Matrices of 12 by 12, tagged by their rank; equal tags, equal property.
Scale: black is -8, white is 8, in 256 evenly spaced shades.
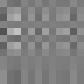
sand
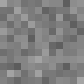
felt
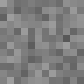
felt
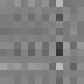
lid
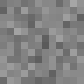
felt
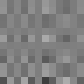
sand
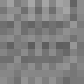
lid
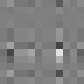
sand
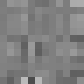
lid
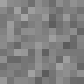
felt
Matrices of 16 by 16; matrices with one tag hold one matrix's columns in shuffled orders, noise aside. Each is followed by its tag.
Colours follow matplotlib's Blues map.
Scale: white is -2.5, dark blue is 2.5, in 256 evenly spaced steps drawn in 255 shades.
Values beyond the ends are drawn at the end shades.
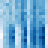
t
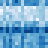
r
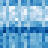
r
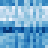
r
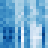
t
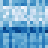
r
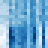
t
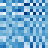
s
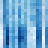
t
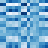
s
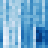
t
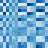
s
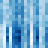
t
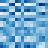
s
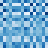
s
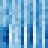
t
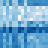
r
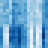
t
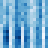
t
